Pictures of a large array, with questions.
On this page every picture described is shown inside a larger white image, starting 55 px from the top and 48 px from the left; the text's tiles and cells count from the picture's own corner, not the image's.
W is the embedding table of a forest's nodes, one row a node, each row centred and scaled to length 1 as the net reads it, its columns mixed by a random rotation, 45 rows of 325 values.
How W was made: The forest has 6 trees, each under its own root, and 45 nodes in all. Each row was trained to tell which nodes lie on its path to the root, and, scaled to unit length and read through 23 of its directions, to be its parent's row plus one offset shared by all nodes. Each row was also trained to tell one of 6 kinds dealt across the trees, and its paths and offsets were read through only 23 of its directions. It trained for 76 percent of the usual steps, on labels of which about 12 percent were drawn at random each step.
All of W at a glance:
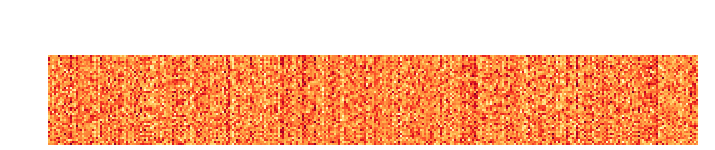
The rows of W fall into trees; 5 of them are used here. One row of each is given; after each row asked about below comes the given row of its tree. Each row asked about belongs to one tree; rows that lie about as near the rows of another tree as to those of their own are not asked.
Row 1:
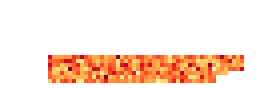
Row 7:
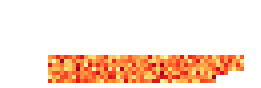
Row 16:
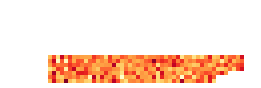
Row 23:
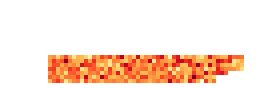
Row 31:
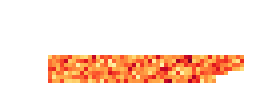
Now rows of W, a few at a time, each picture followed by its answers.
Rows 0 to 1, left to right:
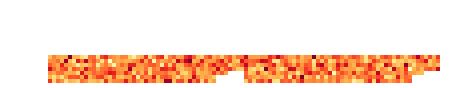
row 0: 31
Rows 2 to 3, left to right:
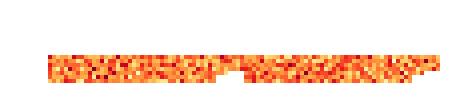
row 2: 1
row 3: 23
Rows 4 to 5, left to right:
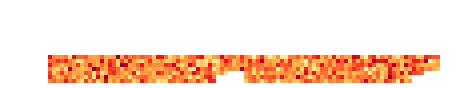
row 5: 23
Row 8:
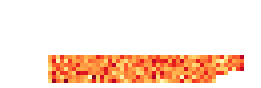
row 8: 16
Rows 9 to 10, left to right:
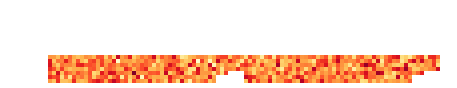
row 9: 1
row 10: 1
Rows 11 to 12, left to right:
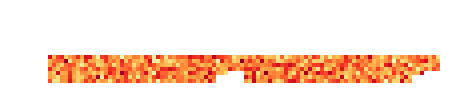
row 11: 31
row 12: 23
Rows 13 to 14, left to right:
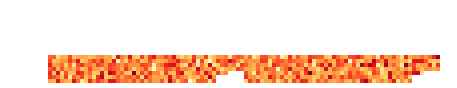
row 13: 1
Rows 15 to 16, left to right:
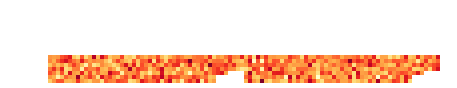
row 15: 7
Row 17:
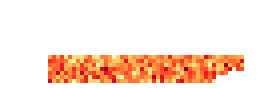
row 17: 31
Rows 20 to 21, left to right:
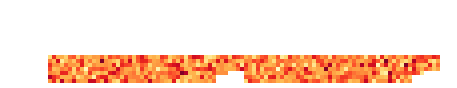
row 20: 1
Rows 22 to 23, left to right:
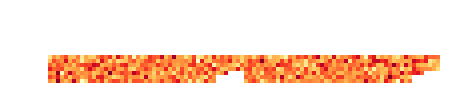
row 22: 23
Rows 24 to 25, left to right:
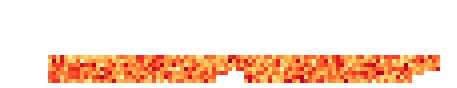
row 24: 23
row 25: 1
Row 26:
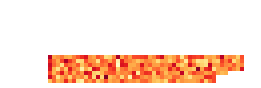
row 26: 1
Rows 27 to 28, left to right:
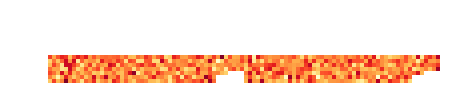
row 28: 16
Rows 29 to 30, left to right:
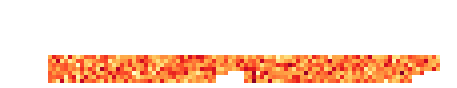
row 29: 31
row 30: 23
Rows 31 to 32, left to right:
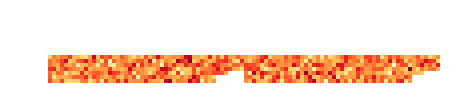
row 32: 7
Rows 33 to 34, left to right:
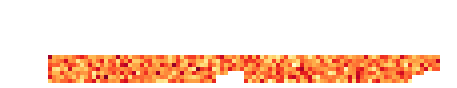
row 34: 31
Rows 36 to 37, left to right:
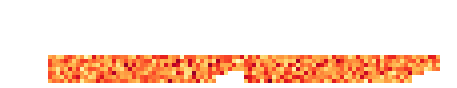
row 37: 23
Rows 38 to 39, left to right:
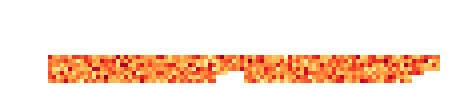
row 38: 1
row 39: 23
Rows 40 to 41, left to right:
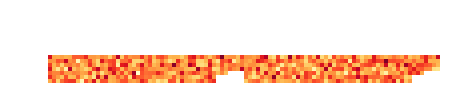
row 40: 1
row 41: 7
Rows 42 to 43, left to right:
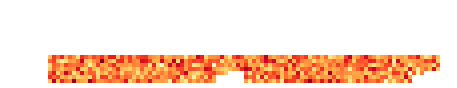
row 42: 16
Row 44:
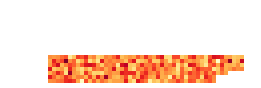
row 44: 23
